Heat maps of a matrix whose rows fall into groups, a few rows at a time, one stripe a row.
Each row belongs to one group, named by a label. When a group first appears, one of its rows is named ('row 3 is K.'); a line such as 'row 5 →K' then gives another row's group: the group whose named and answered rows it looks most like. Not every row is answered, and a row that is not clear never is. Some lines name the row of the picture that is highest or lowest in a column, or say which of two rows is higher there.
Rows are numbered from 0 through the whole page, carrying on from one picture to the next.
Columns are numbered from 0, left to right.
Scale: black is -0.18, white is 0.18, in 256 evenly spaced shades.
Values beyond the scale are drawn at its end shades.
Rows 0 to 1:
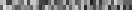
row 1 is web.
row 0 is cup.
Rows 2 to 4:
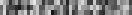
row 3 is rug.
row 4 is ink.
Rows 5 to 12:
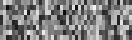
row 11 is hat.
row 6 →rug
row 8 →web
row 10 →rug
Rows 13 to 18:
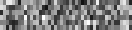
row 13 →hat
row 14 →ink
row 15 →web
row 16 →cup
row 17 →rug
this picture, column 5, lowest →17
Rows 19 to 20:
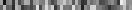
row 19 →hat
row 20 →rug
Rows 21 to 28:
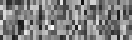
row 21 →rug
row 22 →cup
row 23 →web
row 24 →web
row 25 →hat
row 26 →rug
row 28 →web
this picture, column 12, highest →22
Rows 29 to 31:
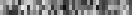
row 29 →hat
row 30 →ink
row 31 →rug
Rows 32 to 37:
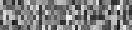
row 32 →hat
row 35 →cup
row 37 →rug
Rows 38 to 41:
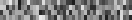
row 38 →hat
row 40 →web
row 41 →hat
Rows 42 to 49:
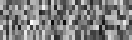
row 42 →cup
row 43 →hat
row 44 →web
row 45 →cup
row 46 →ink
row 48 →cup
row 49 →cup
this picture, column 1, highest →49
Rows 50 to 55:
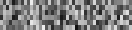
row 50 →ink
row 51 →cup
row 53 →web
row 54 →ink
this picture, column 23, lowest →53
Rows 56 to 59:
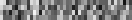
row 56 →cup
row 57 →ink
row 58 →rug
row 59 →hat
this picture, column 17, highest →56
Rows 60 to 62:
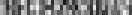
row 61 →ink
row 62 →ink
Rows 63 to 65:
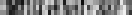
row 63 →rug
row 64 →rug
